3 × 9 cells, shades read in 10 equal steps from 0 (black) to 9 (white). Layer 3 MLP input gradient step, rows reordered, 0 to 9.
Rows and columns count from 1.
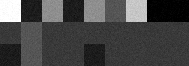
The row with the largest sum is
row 1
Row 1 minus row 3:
8 -2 3 -1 4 1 5 -2 -2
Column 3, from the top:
5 2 2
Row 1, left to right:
9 1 5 1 5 3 7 0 0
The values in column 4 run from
1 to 2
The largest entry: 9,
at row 1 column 1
